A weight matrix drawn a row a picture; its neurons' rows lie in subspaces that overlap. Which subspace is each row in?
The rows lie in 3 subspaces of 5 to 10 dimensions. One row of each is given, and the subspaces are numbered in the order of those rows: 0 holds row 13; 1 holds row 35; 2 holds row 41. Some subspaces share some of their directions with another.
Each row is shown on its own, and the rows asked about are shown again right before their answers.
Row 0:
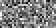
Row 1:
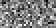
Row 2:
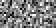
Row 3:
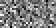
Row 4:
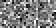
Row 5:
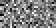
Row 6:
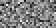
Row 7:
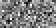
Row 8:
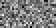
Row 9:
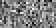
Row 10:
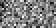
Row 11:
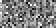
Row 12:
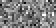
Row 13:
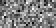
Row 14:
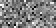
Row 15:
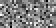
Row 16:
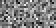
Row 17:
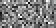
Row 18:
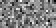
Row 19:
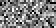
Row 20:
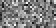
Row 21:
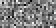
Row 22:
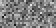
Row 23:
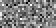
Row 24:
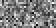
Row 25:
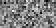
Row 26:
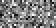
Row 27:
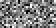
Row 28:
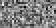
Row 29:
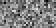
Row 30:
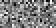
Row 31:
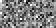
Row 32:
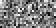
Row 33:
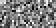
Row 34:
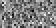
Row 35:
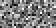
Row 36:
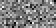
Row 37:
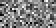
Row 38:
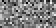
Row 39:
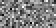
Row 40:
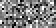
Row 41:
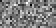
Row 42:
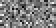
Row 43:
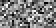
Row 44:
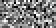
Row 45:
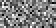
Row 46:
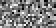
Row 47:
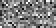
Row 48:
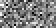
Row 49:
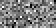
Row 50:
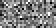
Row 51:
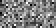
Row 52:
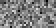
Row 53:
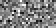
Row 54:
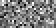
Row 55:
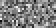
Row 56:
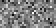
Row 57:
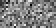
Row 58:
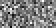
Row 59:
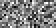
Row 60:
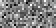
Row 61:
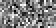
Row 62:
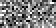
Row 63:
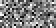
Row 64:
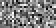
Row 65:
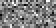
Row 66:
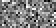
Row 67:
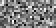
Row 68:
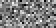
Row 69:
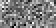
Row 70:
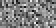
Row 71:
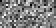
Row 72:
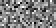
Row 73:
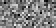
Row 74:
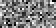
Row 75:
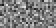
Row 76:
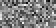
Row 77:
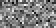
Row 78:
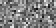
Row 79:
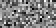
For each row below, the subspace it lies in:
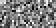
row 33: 0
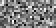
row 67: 0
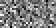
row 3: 1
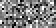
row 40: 2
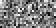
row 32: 0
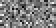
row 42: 2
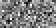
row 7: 2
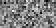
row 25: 1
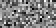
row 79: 2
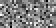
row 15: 0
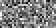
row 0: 1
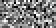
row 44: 0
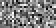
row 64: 0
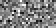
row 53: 2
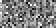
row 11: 1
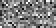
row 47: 0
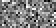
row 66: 0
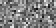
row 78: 2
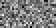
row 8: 2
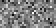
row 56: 0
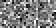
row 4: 0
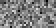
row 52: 0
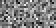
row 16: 0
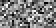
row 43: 0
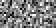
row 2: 0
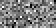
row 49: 2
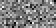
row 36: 2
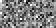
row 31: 1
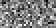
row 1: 1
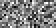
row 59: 0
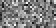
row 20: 2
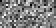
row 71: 2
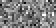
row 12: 0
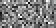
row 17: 1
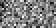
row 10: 2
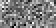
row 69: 2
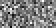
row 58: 0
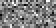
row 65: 1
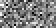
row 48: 2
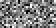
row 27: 2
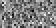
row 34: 0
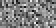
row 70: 0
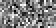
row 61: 0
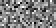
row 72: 0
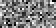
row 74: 2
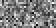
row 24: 1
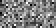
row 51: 1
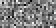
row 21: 0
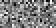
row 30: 0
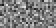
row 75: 0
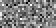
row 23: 1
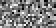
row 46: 1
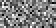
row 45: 2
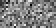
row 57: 2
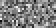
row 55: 0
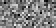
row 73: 1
